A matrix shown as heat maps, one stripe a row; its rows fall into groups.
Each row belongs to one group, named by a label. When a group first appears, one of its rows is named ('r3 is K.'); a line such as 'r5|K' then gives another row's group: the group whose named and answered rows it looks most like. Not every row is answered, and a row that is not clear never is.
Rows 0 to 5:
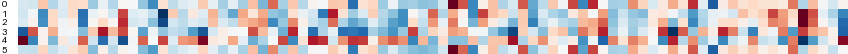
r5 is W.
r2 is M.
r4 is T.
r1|M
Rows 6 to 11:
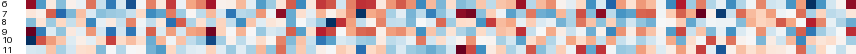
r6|T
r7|W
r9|T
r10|M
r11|W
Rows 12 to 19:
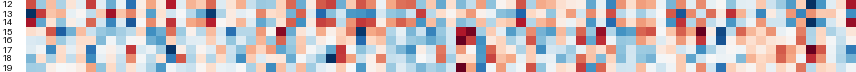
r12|T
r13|M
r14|T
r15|W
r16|W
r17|M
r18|M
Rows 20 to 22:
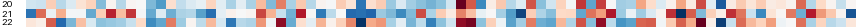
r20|W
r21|M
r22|W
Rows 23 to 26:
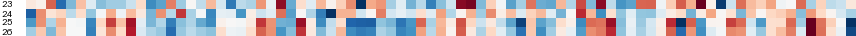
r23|W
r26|M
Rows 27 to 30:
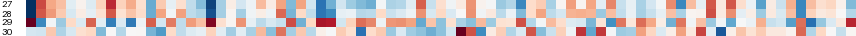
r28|M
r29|T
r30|W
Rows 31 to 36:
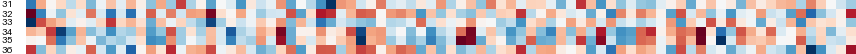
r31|M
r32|T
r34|W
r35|W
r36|T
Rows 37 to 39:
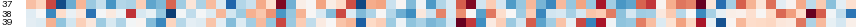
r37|W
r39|W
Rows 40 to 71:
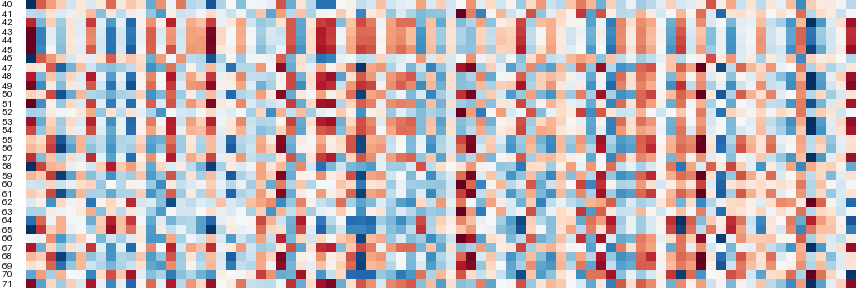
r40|M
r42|T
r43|T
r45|T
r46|M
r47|W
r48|T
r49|T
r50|W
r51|T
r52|W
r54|T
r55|W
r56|W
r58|M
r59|W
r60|W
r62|M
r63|W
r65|M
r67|T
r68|W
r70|M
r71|T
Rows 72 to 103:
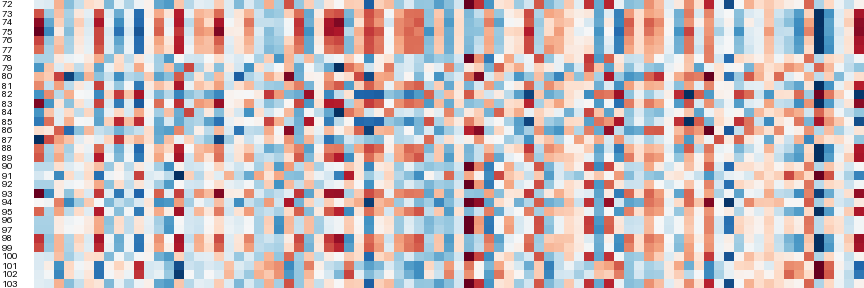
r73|T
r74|T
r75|T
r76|T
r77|T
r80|W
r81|T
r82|M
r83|T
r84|M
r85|M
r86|W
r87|M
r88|T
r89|T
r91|M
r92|W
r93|T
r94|W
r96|W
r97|W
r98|T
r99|T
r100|W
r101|M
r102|M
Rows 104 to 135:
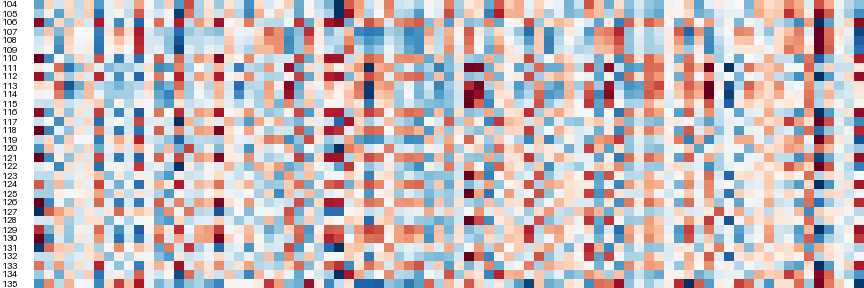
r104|M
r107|M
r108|M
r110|T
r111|W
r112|T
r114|W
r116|T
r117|M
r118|T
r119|M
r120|M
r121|T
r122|M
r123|W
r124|T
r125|W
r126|T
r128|W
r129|T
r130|T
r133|T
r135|M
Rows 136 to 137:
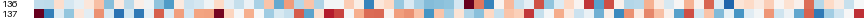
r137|T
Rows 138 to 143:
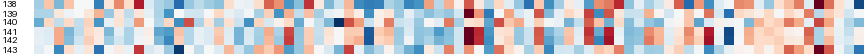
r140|M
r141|W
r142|W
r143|M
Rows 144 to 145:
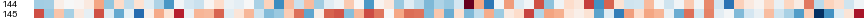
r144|W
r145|T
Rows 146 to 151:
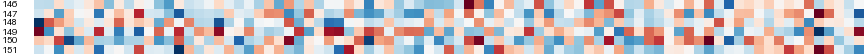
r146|W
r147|M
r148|M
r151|M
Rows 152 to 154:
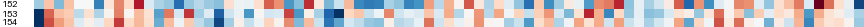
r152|M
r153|M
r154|M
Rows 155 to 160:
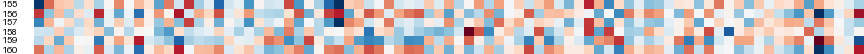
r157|M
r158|W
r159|M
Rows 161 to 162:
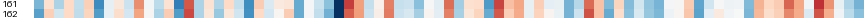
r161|M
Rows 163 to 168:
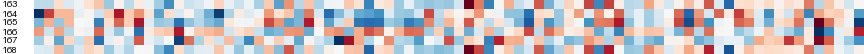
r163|W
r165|M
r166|T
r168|W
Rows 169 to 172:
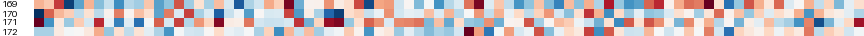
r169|W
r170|M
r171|T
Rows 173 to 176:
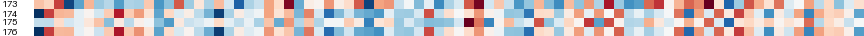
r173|W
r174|M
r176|M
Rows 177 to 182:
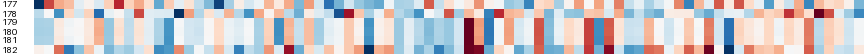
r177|M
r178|M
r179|W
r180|W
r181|W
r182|W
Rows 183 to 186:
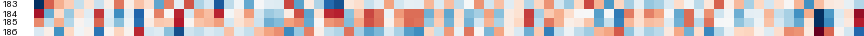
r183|M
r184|T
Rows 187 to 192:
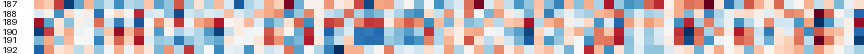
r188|M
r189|T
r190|M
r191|M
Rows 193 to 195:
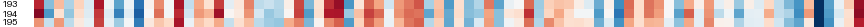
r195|T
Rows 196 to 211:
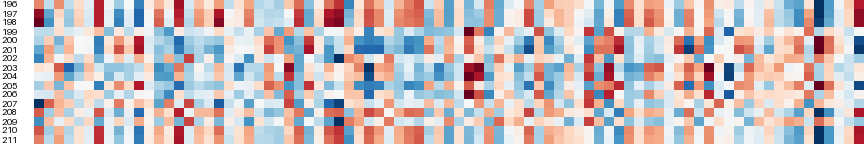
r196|T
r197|T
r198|T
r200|M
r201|M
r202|M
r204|W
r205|M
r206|W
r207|M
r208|T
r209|M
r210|T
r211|T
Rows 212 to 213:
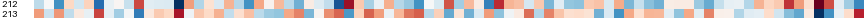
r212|M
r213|T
